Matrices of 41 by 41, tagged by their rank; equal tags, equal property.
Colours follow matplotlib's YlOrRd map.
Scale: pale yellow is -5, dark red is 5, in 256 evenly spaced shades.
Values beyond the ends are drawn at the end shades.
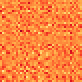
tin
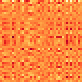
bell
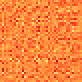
tin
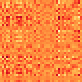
bell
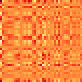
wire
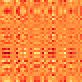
wire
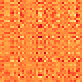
bell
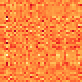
tin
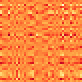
bell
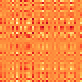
wire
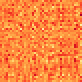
tin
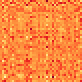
tin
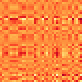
wire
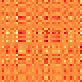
wire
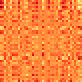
bell
